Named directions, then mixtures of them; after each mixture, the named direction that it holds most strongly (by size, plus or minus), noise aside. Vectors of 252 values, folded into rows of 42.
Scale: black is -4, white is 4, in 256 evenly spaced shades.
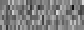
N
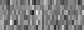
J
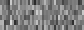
J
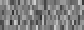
J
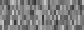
J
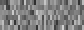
J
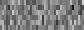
N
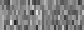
J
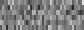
N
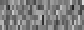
N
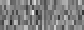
J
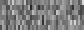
N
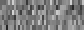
N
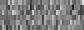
N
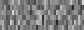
N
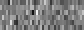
J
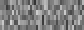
J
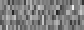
N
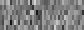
J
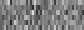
J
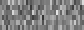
N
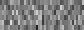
J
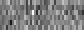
J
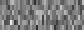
J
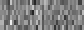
J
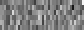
N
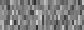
J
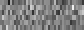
N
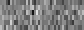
J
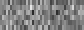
N
